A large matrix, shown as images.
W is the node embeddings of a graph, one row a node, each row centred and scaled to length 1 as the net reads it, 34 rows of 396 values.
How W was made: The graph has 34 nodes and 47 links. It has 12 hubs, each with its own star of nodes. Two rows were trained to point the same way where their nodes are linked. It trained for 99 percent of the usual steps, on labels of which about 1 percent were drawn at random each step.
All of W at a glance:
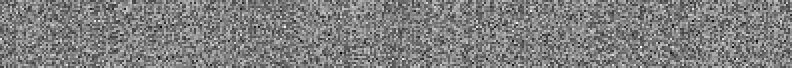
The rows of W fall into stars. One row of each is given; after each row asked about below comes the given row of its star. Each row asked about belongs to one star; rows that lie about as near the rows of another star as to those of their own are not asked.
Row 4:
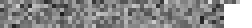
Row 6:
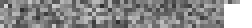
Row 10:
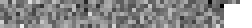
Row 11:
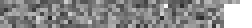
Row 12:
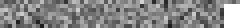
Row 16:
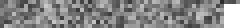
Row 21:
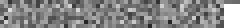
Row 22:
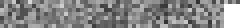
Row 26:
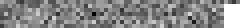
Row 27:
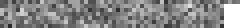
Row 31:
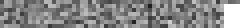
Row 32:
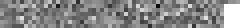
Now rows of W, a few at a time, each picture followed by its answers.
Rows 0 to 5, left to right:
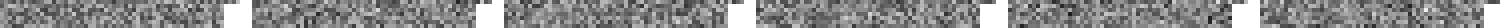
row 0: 32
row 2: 26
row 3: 21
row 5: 21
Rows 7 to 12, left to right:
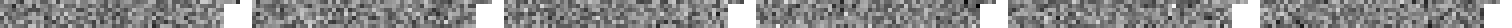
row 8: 16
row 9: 4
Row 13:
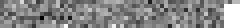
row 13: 11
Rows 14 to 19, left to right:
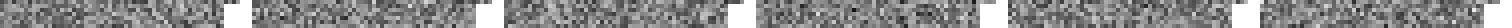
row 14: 4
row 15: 31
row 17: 32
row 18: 11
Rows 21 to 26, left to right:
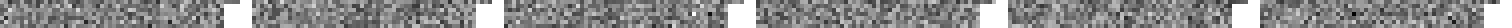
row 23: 27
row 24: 31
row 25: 10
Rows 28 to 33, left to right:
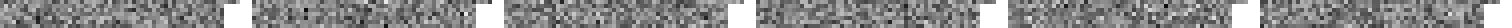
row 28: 12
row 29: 22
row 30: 6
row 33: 27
